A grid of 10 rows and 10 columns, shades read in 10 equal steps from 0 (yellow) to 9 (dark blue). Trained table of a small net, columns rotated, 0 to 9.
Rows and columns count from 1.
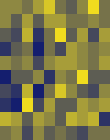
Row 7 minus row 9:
5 5 -4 6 1 -5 2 3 5 -4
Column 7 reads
6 5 6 3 3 5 4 6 2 6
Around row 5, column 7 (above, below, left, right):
3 5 3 4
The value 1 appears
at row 1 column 5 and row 7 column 6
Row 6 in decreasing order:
9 8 6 6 6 6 5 4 4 0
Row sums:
37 44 47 56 42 54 53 49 39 54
